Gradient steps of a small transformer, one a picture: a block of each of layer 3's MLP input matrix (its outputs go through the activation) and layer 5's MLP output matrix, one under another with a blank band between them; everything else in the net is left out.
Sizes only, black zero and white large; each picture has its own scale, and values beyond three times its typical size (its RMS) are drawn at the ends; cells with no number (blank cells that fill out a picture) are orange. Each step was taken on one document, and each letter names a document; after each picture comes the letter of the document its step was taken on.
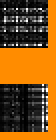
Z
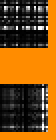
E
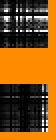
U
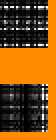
E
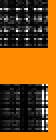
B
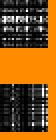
Z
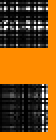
E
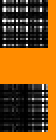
Z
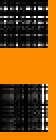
E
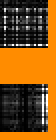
B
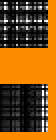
B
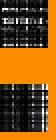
Z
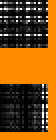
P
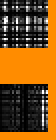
B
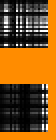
U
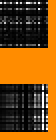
P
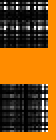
E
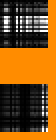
U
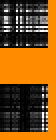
U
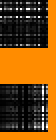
P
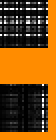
P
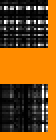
E
